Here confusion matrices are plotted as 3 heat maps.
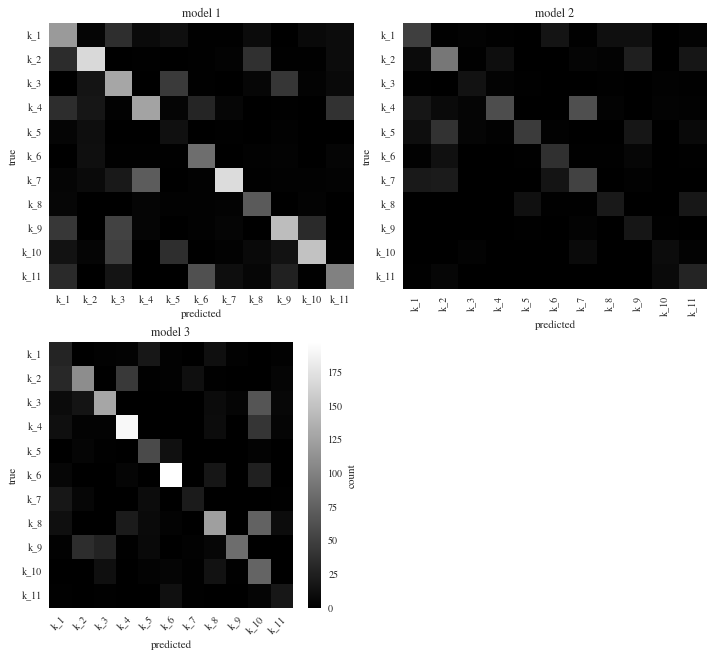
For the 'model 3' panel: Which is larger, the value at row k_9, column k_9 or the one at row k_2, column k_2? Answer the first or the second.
the second
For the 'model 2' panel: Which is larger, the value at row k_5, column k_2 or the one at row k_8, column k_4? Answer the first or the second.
the first
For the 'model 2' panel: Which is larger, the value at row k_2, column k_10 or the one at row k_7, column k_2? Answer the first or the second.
the second
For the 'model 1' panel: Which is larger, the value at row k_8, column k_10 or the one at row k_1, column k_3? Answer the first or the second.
the second
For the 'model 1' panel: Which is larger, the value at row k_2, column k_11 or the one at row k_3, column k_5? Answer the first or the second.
the second
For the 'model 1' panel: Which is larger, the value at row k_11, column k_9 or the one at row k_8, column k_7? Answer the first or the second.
the first
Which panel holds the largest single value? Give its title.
model 3
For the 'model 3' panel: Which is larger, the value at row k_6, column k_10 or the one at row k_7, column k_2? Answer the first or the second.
the first
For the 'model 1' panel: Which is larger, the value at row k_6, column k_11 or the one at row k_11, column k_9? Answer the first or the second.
the second
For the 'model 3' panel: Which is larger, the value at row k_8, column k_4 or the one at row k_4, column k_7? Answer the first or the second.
the first
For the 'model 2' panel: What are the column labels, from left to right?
k_1, k_2, k_3, k_4, k_5, k_6, k_7, k_8, k_9, k_10, k_11
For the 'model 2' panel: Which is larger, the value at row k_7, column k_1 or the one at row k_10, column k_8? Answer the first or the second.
the first
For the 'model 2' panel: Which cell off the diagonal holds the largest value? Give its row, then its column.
k_4, k_7
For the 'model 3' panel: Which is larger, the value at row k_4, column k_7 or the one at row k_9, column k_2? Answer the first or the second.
the second
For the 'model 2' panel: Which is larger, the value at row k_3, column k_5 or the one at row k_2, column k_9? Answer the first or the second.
the second
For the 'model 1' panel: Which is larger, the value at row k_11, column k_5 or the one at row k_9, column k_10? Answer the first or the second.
the second
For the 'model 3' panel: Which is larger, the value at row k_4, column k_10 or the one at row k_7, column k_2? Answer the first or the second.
the first
